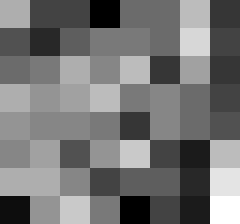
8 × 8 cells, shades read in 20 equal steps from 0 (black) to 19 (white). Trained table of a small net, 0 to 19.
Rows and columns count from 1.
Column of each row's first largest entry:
7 7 5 4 1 5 8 8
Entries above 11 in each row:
2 1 3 3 0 3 3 2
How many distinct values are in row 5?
6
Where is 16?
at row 2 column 7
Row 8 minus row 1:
-12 6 10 9 -8 -3 -12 15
